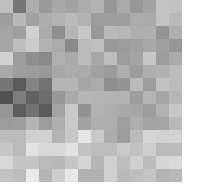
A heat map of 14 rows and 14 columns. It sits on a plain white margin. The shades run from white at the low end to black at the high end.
An odd patch, higher than its surroundings, sits in the middle left. No single row or column stands out from its neighbours. Neither half mirrors the other. A horizontal seam about 70% of the way down splits the table, and the top part is higher. The ninth with the highest average is the middle left. On average the colour sits 30% of the way up the scale.
